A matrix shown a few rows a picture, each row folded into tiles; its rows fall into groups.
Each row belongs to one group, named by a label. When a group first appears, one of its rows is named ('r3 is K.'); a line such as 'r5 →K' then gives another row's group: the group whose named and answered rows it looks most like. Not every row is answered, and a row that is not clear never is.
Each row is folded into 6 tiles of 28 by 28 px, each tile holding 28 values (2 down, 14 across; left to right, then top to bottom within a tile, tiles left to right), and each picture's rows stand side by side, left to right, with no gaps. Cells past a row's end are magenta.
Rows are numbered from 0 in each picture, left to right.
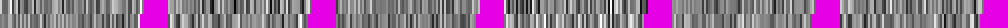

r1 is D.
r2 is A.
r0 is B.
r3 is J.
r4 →D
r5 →D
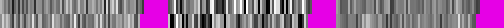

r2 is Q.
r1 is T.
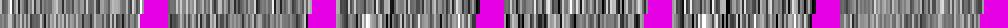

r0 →B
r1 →A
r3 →T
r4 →Q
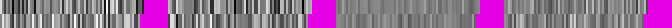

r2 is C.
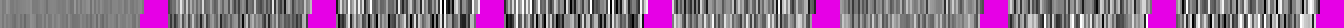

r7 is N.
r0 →C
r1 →A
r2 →A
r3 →A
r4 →J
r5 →J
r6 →N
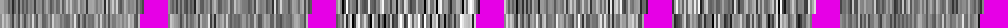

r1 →J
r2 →N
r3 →J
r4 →A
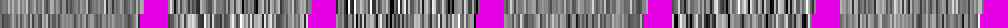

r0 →A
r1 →N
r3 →C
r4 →T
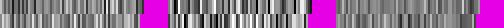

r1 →N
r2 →C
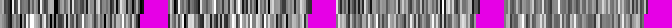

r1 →N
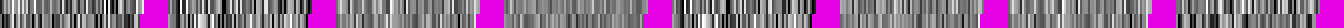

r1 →Q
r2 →B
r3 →C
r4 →Q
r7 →T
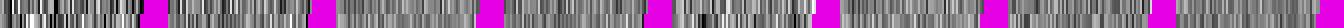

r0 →Q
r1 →Q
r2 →J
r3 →Q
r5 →J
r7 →D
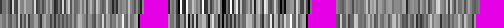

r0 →Q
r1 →Q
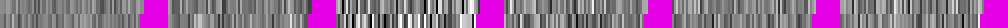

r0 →D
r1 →Q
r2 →N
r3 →C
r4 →A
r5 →B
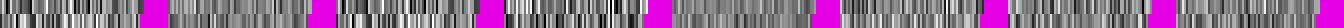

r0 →N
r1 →A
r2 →N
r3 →A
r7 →C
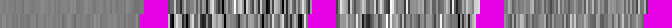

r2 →B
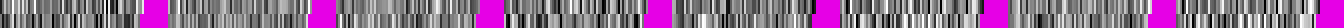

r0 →A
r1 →B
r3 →T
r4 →Q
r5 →N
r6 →B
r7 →N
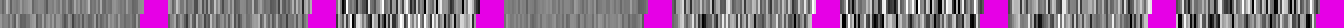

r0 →C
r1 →D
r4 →B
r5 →T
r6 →B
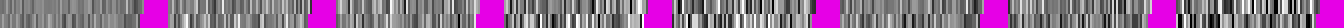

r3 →N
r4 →N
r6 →A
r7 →T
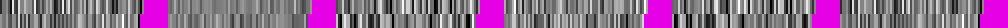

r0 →Q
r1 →C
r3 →B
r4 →T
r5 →Q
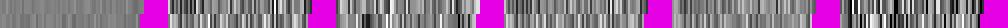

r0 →C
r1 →J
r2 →B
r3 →J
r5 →Q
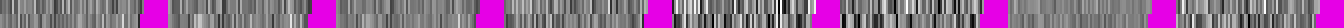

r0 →Q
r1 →Q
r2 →Q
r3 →A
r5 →T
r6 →C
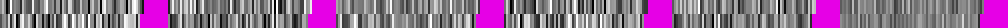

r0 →N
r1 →A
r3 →N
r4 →A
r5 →Q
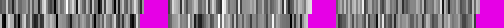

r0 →T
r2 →A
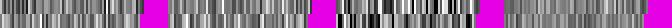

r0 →J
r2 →T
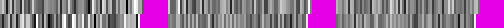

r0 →N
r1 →B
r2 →B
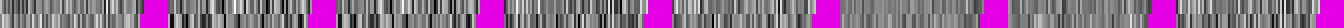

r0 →J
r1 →T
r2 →T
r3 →A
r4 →A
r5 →C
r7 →A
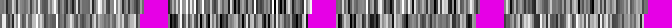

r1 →A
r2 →T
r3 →N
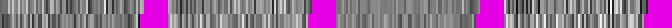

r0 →A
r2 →C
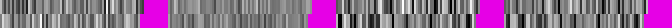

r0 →J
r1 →C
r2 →T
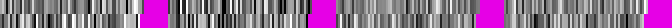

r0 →N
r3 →B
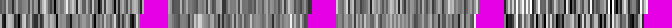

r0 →T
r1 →Q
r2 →B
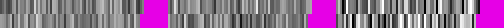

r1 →C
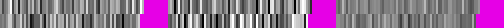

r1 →N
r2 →C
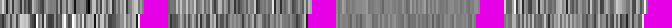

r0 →N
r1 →A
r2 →C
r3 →B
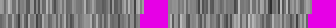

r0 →D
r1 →D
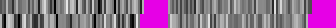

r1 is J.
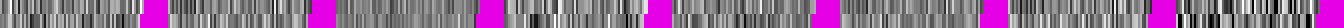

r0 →B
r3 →B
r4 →C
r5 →J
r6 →J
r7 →T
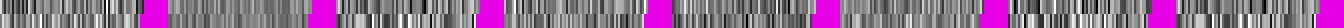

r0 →J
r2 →N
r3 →B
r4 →A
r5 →D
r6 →N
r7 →N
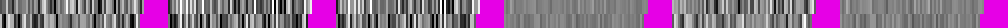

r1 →A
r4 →D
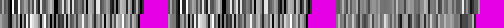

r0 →Q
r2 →C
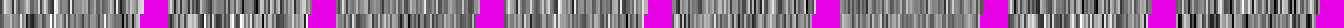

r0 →B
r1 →N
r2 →C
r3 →B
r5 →J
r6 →N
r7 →T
